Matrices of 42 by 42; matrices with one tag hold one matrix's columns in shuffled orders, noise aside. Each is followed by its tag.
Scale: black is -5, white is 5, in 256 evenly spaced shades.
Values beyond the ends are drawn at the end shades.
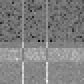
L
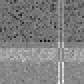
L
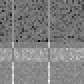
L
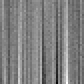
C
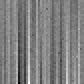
C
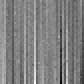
C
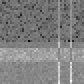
L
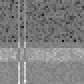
L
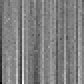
C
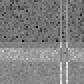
L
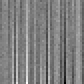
C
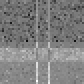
L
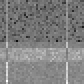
L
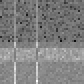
L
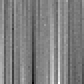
C
